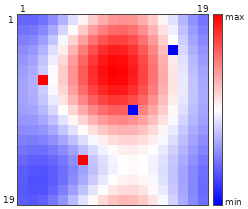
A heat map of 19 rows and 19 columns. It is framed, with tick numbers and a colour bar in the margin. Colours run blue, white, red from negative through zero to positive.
No single row or column stands out from its neighbours. The bottom left is the ninth with the lowest average. Four lone cells stand out: two far higher and two far lower than their neighbours. The top middle is the ninth with the highest average. The bottom left is the smoothest part.
